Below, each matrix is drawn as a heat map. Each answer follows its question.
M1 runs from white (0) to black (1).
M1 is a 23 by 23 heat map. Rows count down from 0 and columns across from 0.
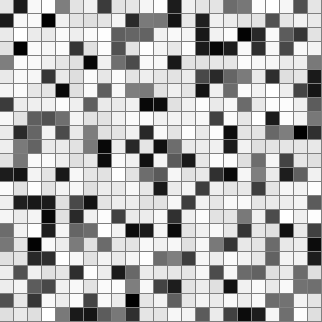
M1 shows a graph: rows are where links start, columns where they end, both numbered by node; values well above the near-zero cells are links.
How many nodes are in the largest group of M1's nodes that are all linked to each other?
4
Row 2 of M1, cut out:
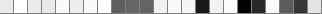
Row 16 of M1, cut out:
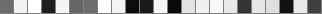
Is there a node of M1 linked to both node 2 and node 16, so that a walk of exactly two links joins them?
yes
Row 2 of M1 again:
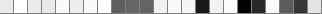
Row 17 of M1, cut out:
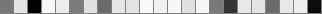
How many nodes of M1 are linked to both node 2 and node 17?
0
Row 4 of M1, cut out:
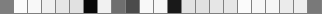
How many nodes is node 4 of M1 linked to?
6
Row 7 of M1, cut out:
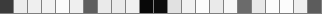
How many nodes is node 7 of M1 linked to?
6
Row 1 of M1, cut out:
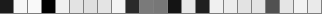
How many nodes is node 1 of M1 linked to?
8
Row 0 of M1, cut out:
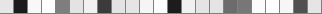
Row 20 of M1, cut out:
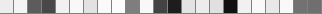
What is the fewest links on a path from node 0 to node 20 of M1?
2
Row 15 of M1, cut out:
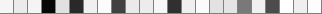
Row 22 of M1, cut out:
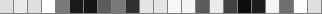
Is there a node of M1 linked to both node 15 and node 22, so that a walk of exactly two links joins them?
yes
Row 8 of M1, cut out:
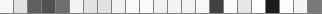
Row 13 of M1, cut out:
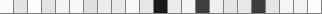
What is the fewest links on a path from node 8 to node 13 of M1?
3
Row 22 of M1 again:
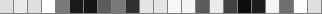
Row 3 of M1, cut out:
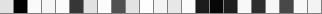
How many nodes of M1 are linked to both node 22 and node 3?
6
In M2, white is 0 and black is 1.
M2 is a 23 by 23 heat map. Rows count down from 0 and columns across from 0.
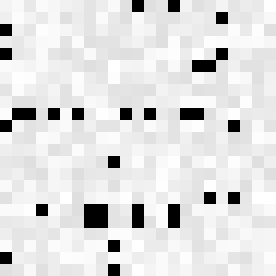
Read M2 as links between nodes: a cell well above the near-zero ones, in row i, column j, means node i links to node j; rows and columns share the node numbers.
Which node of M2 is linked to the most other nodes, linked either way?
node 9
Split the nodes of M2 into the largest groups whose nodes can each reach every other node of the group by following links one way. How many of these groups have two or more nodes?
0
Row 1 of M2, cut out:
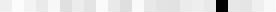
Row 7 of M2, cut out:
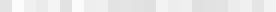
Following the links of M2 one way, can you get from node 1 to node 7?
yes
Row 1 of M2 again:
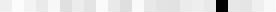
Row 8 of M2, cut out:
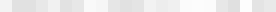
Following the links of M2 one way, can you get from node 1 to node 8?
yes
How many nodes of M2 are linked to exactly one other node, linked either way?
8
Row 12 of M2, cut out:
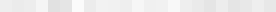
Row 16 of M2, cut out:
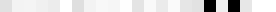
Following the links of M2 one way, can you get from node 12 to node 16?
no
